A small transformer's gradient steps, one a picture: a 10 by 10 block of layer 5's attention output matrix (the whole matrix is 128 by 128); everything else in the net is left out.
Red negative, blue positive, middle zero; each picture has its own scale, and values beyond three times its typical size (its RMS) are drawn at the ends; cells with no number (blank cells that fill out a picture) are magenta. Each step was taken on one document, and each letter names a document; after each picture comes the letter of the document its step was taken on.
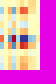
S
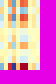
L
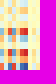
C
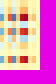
S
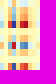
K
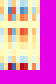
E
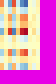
C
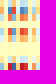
E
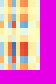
L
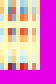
E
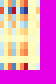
C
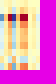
K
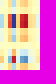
K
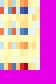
S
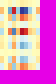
L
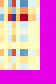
C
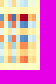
S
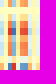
K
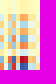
C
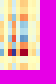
L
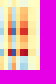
K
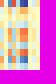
L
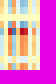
E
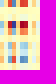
K
